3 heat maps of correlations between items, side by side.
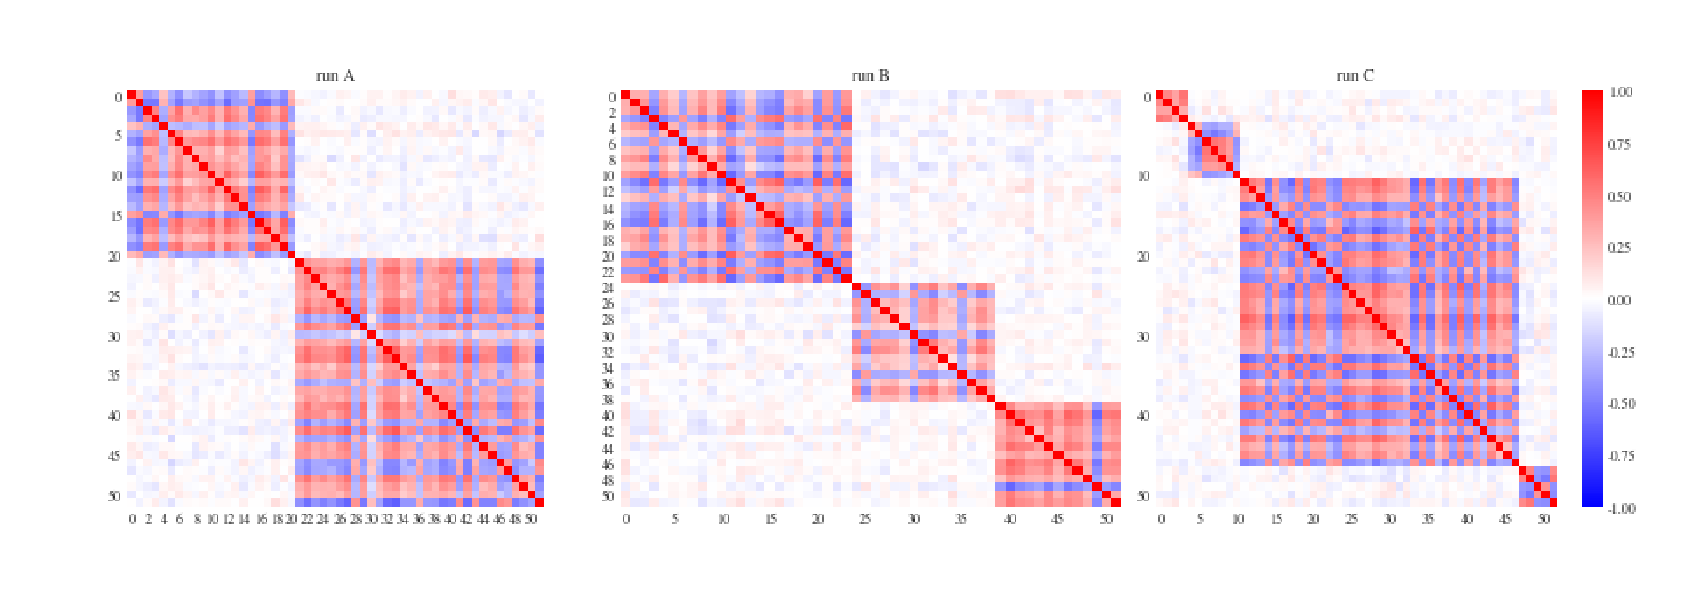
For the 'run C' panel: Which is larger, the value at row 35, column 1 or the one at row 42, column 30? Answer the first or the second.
the first
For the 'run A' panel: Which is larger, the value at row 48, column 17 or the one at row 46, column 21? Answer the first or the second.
the first
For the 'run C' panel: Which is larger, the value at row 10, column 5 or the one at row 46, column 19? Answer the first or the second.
the second
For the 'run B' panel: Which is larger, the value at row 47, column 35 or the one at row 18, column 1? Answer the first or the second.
the second
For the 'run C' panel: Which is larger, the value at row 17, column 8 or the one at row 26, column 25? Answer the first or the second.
the second
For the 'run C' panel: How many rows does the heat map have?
52
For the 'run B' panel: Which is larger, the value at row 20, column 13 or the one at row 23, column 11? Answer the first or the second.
the first
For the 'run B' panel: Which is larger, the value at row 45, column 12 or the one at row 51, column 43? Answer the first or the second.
the second
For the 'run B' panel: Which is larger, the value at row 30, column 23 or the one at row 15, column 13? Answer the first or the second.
the first
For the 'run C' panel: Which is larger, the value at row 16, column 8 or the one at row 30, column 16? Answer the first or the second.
the first
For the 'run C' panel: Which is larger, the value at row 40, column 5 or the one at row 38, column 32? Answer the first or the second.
the first
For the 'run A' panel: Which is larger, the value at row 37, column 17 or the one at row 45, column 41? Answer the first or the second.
the first
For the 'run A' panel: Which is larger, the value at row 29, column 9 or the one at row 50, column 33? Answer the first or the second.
the second
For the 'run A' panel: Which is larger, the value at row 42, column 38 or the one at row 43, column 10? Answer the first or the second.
the first
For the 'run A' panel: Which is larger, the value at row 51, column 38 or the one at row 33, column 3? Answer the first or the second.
the second
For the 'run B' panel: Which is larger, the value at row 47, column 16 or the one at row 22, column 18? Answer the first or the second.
the first
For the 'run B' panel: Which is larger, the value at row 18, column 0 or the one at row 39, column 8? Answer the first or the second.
the first
